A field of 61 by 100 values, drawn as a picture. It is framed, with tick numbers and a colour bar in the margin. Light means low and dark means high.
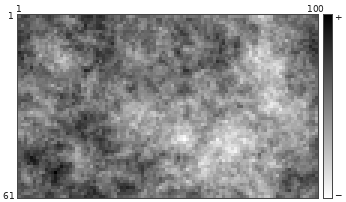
The halves do not mirror each other. The values follow a bell shape. The bottom left is the ninth with the highest average. Overall the values sit about 50% of the way up the scale.
